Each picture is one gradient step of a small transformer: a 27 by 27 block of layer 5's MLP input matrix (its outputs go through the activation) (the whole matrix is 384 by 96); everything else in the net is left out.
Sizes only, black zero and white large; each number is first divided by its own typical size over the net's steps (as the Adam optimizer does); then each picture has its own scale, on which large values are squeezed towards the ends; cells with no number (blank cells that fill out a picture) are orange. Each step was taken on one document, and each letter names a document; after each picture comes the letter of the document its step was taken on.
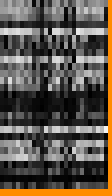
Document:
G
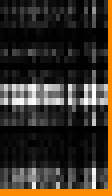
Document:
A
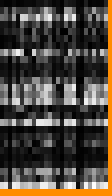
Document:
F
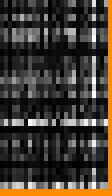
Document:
A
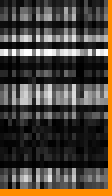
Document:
F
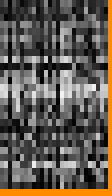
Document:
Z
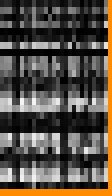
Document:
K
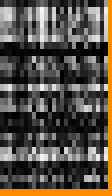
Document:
K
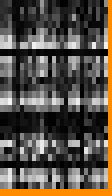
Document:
K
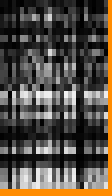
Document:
F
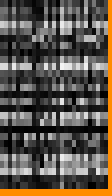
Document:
Z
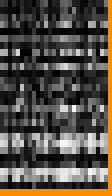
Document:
Z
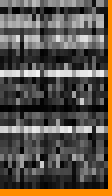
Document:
G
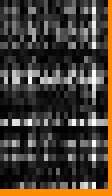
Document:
A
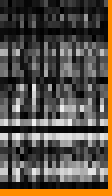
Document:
Z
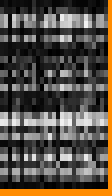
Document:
Z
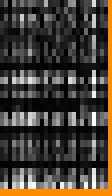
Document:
A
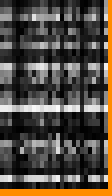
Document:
K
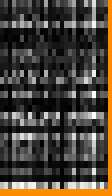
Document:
A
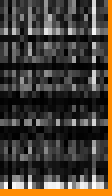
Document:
A
